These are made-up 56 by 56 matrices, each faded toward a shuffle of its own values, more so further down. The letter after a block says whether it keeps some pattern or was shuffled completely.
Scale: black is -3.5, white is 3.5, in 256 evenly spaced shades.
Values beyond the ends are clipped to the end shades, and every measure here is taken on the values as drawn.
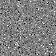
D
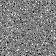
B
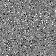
D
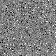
D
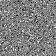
D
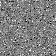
B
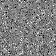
D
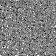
B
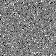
B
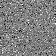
B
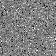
D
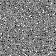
D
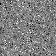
D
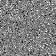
D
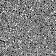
B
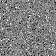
D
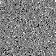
D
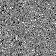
B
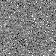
D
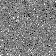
B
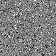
B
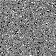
B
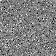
B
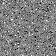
B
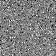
B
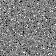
B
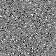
B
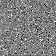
B
